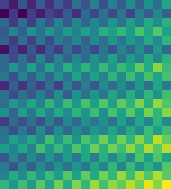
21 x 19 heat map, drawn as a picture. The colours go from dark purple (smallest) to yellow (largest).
Stripes running across repeat 5 times from top to bottom. The ninth with the lowest average is the top left. The bottom right is the ninth with the highest average. The histogram is bell-shaped. No row or column stands out. The field climbs toward the bottom right.
